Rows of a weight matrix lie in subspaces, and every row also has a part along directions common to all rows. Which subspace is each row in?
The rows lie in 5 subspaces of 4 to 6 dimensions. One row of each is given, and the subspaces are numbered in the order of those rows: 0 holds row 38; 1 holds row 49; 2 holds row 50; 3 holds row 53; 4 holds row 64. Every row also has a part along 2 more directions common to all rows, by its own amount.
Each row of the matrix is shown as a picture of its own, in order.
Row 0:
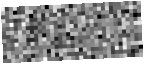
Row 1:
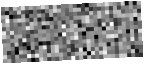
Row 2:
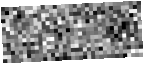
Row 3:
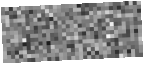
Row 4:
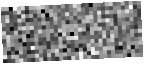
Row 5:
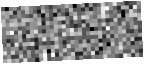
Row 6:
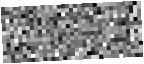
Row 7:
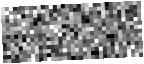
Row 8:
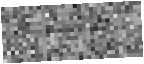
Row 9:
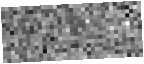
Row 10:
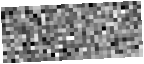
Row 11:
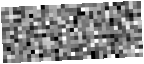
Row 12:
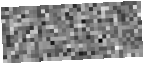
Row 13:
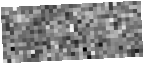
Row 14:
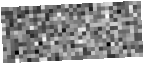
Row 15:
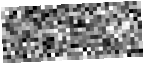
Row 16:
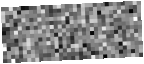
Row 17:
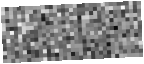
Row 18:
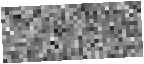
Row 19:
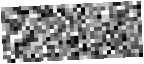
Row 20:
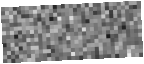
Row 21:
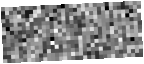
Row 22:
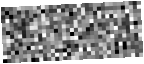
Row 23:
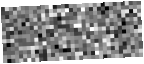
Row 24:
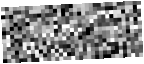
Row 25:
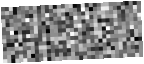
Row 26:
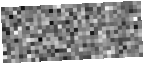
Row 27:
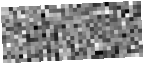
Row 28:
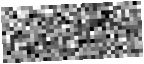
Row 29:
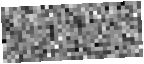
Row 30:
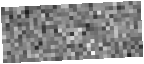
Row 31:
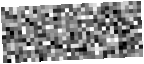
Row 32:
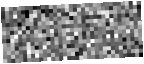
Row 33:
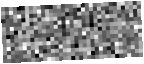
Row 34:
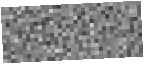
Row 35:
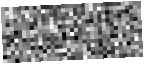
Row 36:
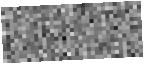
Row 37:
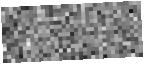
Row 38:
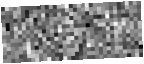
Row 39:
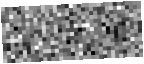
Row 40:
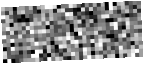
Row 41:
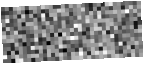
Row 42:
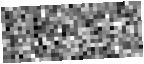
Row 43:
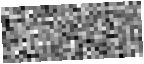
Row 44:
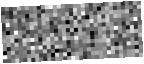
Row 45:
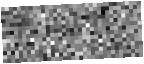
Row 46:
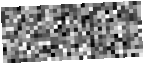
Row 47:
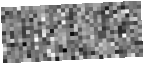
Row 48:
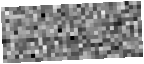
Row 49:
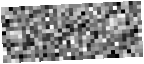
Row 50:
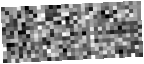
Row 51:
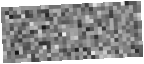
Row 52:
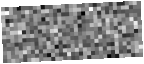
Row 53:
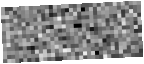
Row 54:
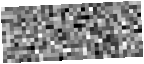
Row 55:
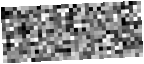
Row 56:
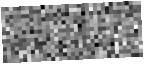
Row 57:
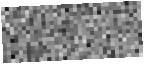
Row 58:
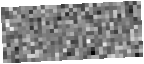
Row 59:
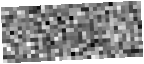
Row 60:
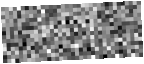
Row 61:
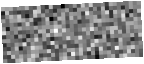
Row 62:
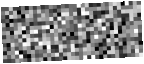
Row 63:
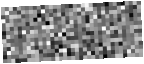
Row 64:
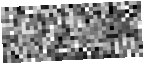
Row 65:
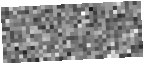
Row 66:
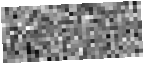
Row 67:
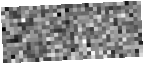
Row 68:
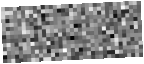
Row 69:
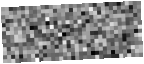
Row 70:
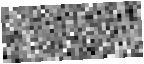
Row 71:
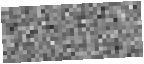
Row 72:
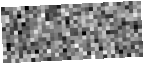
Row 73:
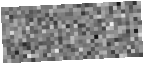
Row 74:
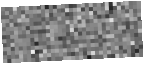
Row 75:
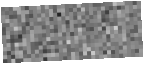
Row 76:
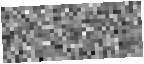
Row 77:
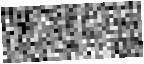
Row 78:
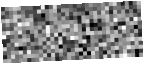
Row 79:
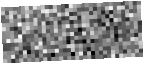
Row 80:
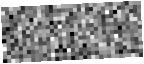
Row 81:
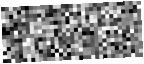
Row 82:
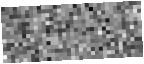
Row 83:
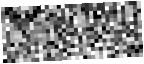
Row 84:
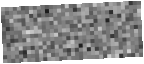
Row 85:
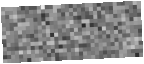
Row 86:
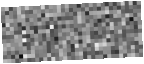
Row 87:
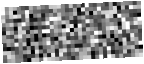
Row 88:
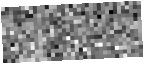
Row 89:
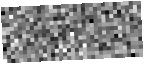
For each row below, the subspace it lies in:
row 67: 0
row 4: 3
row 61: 4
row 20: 4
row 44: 2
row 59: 4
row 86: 1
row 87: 4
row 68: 3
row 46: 2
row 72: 2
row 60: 2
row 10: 3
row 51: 1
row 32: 0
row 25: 3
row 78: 3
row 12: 3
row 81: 2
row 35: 2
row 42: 0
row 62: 1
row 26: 2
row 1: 1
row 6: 1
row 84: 1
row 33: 2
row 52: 1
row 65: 1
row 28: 0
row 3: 1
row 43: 1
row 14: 0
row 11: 4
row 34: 2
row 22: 2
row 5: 3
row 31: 3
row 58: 1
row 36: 2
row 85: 3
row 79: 0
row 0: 4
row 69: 1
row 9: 4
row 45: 3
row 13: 4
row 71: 3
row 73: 1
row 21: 4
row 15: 4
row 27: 1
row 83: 4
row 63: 2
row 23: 3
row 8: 3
